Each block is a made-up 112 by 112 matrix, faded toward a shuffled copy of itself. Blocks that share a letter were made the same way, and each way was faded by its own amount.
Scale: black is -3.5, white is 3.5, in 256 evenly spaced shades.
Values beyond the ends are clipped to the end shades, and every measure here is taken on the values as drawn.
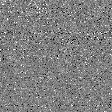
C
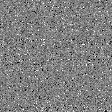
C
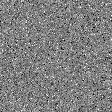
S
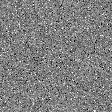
S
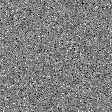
S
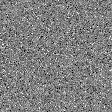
S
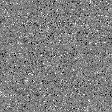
C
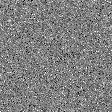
S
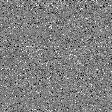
C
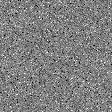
S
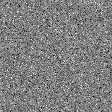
S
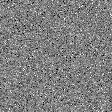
S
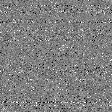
C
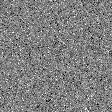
S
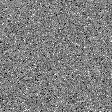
S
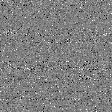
C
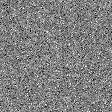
S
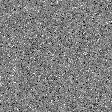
S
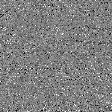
C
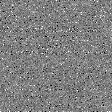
C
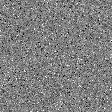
S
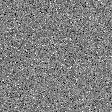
S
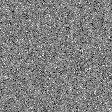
S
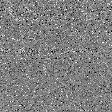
C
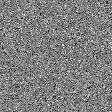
S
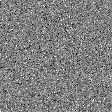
S
